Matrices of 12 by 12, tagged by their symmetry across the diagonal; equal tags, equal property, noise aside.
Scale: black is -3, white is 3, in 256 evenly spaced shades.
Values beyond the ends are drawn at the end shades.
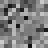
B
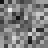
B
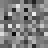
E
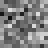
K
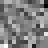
E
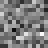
K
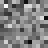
K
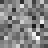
K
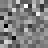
E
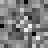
B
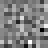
E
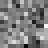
E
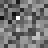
B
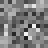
B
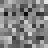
K
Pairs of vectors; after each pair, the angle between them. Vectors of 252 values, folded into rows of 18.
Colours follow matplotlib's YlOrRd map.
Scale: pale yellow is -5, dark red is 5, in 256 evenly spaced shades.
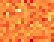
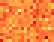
orthogonal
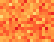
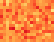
orthogonal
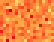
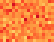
partly aligned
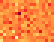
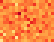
nearly parallel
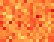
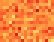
orthogonal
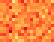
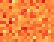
partly aligned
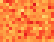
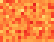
nearly parallel
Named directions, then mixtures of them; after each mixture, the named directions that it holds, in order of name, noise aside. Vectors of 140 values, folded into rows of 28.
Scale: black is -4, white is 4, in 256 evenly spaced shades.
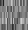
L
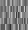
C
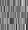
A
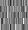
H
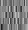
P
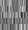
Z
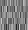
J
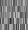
A, C, J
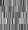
L, Z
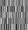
C, J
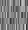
A, Z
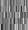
H, P, Z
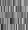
A, P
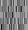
P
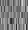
A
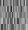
L, P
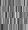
P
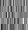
H, L, P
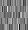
C, J, Z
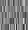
A, H, J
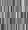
A, P, Z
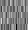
A, C, J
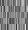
A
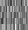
C, H, L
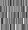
H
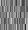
A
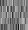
J, L, P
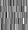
H, P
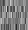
C, J, L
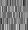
J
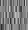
P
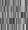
A, Z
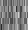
P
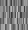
C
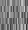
A, C, Z
